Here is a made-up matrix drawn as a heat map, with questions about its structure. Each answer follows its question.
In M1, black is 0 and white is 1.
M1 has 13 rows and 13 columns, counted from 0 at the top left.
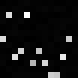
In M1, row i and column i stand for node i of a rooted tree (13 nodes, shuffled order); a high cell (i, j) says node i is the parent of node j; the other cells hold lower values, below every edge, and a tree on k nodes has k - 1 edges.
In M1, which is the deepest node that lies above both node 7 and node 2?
9
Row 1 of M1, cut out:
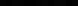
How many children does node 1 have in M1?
0
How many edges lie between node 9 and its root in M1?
1
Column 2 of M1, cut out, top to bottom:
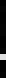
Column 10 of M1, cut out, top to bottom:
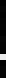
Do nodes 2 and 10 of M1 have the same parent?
yes
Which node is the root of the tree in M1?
12
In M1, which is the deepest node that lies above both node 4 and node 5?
9
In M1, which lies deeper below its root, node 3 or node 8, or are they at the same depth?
node 3
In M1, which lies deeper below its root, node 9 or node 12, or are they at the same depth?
node 9
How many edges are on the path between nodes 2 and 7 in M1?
3
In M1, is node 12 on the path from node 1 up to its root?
yes
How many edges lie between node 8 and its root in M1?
1
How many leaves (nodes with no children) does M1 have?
7
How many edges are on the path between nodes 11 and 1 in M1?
6
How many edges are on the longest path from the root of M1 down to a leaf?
3
